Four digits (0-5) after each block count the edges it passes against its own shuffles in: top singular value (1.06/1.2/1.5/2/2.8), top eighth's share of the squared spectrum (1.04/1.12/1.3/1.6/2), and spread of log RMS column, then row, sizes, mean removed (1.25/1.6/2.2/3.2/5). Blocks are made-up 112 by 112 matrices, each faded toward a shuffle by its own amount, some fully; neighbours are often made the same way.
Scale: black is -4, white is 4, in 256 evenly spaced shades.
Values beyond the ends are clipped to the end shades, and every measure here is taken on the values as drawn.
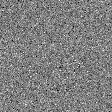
0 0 0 0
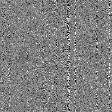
2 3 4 0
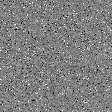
0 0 0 0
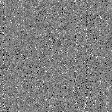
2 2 2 0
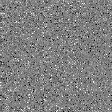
4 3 1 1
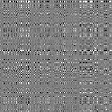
5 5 4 4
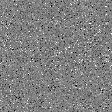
3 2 1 1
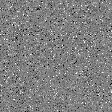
3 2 0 1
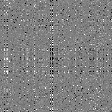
5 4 3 2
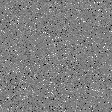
2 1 0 0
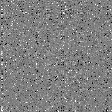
4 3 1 1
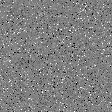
1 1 0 0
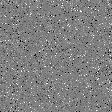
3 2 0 0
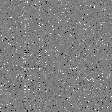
3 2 1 0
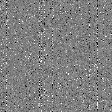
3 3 3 0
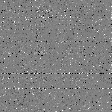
3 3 1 2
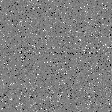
1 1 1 1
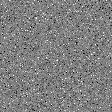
0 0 0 0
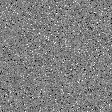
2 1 0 0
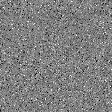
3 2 0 0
